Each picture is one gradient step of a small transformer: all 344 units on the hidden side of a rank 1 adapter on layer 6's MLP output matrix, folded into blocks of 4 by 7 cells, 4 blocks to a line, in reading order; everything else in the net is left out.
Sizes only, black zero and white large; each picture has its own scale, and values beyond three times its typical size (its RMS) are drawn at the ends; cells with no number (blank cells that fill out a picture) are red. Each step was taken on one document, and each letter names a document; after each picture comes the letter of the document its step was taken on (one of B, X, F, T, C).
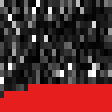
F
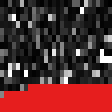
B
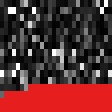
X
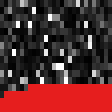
B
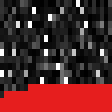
B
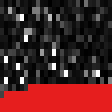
X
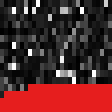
F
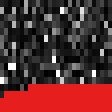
F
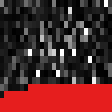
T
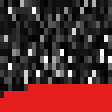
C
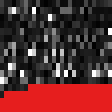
C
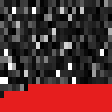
F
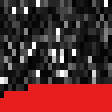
T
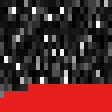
B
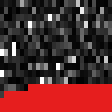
B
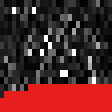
T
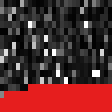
X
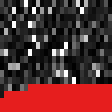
F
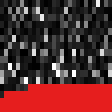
C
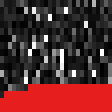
C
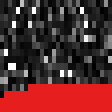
F
